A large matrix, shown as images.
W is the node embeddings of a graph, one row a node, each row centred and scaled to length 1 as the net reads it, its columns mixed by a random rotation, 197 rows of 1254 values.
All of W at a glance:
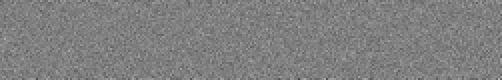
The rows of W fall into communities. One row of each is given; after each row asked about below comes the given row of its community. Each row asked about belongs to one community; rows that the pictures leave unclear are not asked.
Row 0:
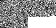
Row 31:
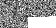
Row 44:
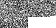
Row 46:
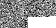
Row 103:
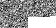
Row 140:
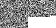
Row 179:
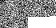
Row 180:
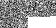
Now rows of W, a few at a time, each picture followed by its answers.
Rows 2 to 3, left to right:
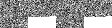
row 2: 31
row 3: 0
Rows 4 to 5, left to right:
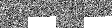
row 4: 0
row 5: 31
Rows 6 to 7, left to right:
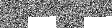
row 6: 31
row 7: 103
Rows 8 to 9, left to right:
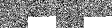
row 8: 46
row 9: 140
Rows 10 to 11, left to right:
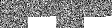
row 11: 179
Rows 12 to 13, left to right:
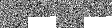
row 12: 44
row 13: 103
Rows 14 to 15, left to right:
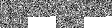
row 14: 140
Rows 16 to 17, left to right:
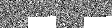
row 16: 140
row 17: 103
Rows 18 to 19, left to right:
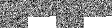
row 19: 140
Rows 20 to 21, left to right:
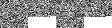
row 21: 179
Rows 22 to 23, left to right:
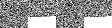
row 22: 0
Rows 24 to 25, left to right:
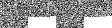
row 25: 0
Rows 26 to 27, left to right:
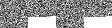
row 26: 180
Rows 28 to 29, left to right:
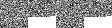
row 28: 44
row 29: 44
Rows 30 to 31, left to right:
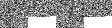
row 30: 180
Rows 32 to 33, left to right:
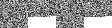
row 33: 180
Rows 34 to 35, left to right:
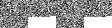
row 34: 103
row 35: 46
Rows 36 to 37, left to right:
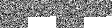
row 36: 140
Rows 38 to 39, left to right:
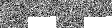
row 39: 103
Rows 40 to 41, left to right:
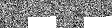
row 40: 44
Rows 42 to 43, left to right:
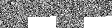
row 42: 46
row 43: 31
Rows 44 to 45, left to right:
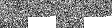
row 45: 44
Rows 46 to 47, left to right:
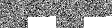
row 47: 103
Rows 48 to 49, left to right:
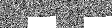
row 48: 180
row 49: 140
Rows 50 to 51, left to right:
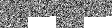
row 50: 179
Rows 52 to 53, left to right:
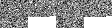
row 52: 140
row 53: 46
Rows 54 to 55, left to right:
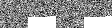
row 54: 180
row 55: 31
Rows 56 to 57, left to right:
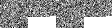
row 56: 179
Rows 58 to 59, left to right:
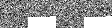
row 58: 140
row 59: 0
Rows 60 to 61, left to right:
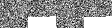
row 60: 46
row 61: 179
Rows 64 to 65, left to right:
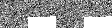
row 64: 140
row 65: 180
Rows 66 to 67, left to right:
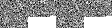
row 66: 140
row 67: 140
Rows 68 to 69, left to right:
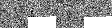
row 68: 179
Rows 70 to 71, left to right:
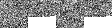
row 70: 44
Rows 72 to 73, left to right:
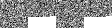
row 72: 44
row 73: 103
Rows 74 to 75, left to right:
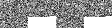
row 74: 180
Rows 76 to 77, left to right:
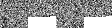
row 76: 46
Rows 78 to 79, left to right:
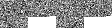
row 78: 180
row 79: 44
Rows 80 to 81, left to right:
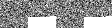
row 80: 0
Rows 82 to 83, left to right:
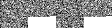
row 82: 46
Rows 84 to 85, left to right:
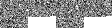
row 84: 31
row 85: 140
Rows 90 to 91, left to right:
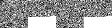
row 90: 0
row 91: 31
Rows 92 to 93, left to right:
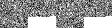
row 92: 0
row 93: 179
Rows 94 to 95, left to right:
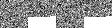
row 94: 44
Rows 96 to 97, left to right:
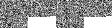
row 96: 180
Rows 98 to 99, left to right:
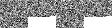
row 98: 103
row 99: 180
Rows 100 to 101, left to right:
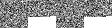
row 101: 46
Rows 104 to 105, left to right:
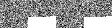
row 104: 180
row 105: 180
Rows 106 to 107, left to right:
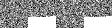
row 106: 180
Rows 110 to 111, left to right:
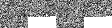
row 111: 0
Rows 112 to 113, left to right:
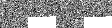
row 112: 103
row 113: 180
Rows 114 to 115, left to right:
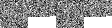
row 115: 46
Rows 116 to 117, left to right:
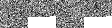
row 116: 179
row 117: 44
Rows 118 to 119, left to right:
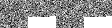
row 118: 180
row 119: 44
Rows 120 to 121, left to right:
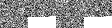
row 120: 31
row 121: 180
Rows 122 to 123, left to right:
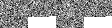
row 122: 0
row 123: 179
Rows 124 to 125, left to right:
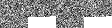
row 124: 31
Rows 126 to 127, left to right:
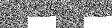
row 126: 180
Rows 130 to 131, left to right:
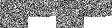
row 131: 31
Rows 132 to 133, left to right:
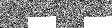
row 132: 0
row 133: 46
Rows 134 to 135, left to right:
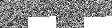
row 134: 0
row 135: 140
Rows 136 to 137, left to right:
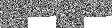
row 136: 179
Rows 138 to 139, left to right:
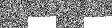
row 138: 46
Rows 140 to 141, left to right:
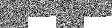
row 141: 103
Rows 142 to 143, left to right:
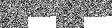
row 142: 46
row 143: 0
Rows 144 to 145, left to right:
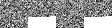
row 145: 0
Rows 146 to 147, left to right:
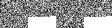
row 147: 0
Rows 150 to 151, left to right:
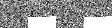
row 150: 179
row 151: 180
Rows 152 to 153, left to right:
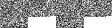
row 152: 0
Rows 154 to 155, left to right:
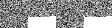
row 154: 0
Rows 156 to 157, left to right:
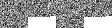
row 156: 103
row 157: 31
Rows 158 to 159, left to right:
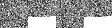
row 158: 46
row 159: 180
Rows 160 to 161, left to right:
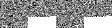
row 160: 180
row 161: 140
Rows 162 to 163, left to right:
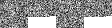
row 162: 179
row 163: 44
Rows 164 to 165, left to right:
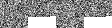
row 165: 179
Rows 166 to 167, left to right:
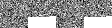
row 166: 0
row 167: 46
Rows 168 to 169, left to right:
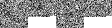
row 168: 103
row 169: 140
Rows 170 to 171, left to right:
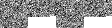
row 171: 103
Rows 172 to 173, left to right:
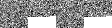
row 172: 179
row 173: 179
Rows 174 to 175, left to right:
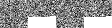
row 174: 180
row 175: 179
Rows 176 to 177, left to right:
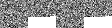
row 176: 103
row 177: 31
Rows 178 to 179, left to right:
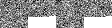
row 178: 31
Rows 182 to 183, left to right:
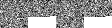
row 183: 179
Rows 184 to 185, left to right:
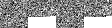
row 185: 46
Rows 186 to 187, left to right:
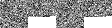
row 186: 103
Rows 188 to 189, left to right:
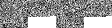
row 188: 0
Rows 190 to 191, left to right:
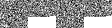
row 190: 180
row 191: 46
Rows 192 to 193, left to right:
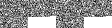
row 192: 31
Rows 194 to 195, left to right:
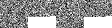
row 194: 0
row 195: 46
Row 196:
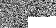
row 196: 46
